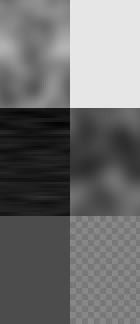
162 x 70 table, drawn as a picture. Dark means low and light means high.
It is made of 3 by 2 panels. Panel 1,1: middling, smooth. Panel 1,2: very high, flat. Panel 2,1: very low, streaked across, faint in contrast. Panel 2,2: low, smooth. Panel 3,1: low, flat. Panel 3,2: middling, checkered, faint in contrast.
